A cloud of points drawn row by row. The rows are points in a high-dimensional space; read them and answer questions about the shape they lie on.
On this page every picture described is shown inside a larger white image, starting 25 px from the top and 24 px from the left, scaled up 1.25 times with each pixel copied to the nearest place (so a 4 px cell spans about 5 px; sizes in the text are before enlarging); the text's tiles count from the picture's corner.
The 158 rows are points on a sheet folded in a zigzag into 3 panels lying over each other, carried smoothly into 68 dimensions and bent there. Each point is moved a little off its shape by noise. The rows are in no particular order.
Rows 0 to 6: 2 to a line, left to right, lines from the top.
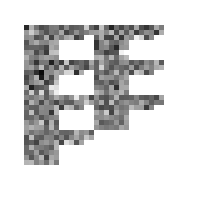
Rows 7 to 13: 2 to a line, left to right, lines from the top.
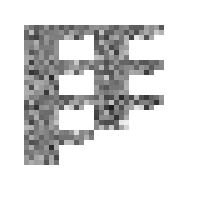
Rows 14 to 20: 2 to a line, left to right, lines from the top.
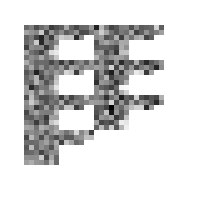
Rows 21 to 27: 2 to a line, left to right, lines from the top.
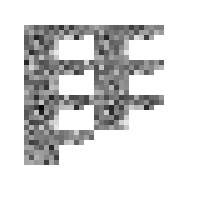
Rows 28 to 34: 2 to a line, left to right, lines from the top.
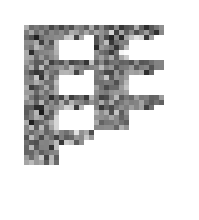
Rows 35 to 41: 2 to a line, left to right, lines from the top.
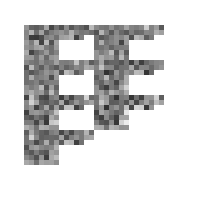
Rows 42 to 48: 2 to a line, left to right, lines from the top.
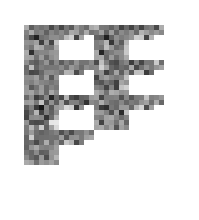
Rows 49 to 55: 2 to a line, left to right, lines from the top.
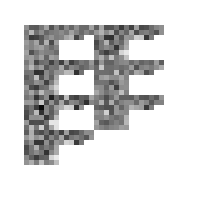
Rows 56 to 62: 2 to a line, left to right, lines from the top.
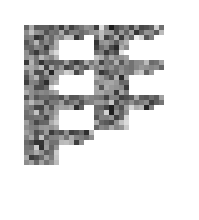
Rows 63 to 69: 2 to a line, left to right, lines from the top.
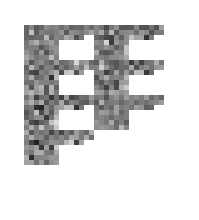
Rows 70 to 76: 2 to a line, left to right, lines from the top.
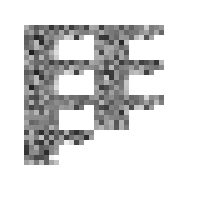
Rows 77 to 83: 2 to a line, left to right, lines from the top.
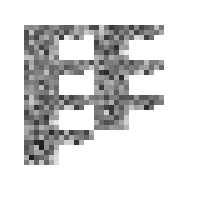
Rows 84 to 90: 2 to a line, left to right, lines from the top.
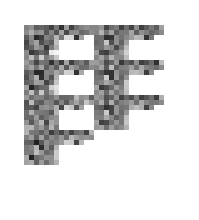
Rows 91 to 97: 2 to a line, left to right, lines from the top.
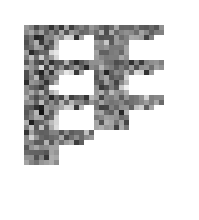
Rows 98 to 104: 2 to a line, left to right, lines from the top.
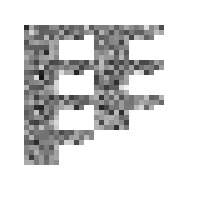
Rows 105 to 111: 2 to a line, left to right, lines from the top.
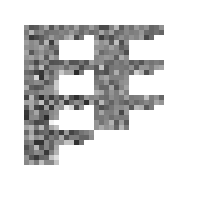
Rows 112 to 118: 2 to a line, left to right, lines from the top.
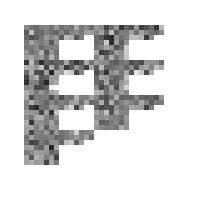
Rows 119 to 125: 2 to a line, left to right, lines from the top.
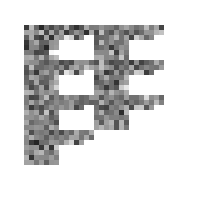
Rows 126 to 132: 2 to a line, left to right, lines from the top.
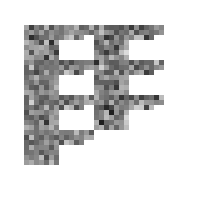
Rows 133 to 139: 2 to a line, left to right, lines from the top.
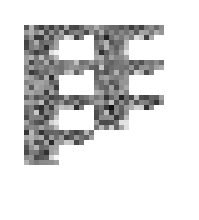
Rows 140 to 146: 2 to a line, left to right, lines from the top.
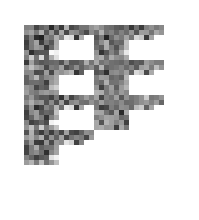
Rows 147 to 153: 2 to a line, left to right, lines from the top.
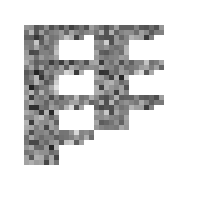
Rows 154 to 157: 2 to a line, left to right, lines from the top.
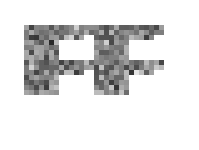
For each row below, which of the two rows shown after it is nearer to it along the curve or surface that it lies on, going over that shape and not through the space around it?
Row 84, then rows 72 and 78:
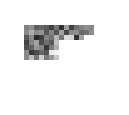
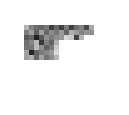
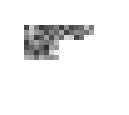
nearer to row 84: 72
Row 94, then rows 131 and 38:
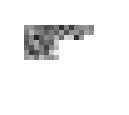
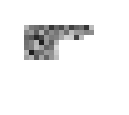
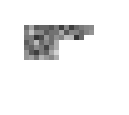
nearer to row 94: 131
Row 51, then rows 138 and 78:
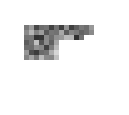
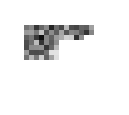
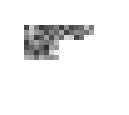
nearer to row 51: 138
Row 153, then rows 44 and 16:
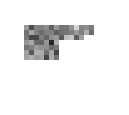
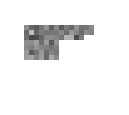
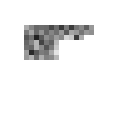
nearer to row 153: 44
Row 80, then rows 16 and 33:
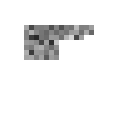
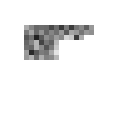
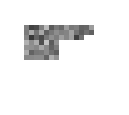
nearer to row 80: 16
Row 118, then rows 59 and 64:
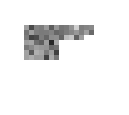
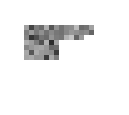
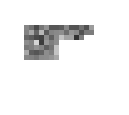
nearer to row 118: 59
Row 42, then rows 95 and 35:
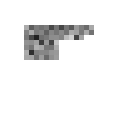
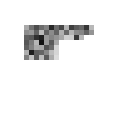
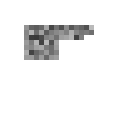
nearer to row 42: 95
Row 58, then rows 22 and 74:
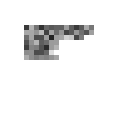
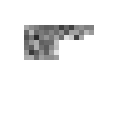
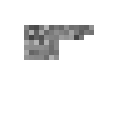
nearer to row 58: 74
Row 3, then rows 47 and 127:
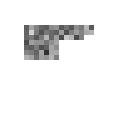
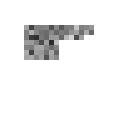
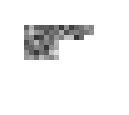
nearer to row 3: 127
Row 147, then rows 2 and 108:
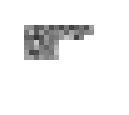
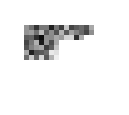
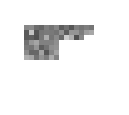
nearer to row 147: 108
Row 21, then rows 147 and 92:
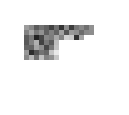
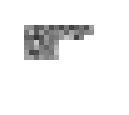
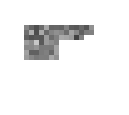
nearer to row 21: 147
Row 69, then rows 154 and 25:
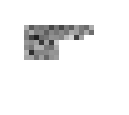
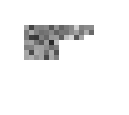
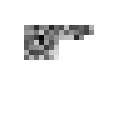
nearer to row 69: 154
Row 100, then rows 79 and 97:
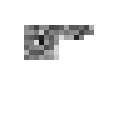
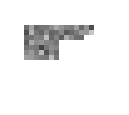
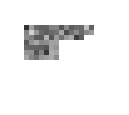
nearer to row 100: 97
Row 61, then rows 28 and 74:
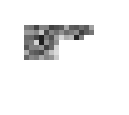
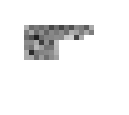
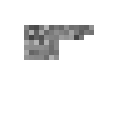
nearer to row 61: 74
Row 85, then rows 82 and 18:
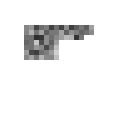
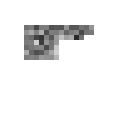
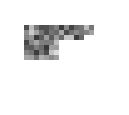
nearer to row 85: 18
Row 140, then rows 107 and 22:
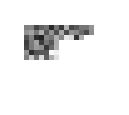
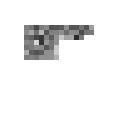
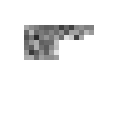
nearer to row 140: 22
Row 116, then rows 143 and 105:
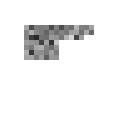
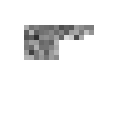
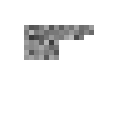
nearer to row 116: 143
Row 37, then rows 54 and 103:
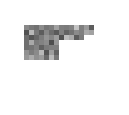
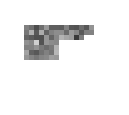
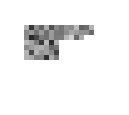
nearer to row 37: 103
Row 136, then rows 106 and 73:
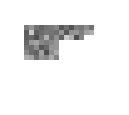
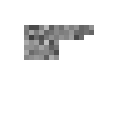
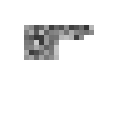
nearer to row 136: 73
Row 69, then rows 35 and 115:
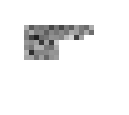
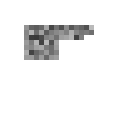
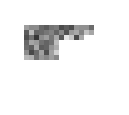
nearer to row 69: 115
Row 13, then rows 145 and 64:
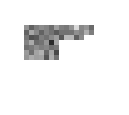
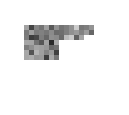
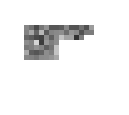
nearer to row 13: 145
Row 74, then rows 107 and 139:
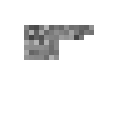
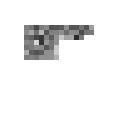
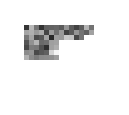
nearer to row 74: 107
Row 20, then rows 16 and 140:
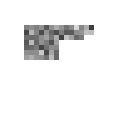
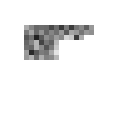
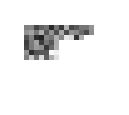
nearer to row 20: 16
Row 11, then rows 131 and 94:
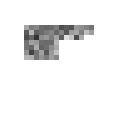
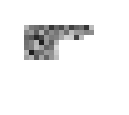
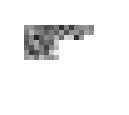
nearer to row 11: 94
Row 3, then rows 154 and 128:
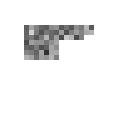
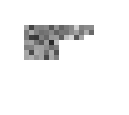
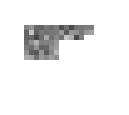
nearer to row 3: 128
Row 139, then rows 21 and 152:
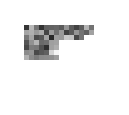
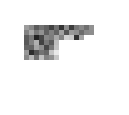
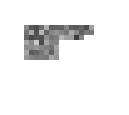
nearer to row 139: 152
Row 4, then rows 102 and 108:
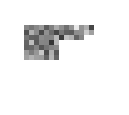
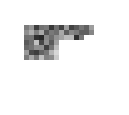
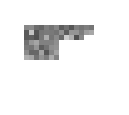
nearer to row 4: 108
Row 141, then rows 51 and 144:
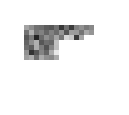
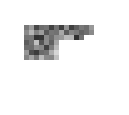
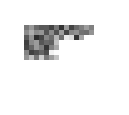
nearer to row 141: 144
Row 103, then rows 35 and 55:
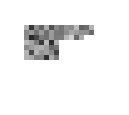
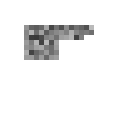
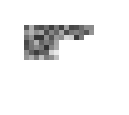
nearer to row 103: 35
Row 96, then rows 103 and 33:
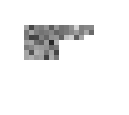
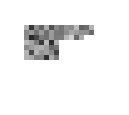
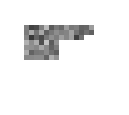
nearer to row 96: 103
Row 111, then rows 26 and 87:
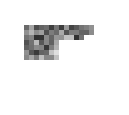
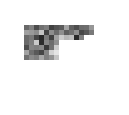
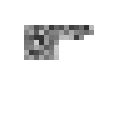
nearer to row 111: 87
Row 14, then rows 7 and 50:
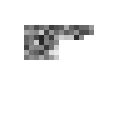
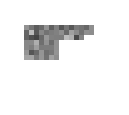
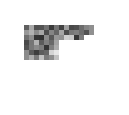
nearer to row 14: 50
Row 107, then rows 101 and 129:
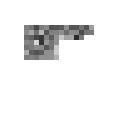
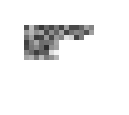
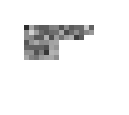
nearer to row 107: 129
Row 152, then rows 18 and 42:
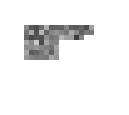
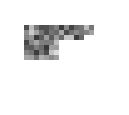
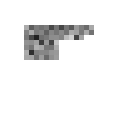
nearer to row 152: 18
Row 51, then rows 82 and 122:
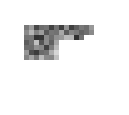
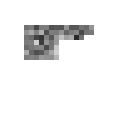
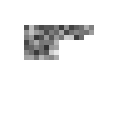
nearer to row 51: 122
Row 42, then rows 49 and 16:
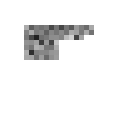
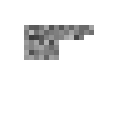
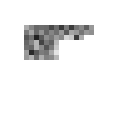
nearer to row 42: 16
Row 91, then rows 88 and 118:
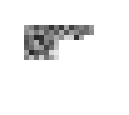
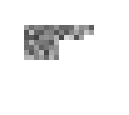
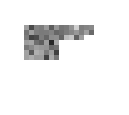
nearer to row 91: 88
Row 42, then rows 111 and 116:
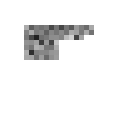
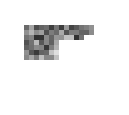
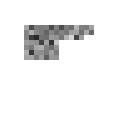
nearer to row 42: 116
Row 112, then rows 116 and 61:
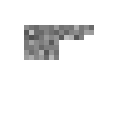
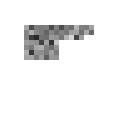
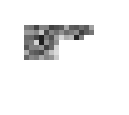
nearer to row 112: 116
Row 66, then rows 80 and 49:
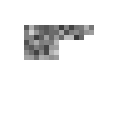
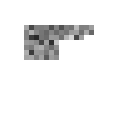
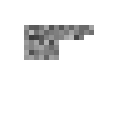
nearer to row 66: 49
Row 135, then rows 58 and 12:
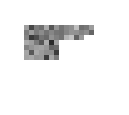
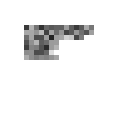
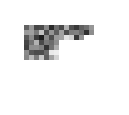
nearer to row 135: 12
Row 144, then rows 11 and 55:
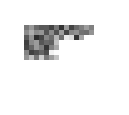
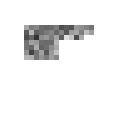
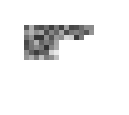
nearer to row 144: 11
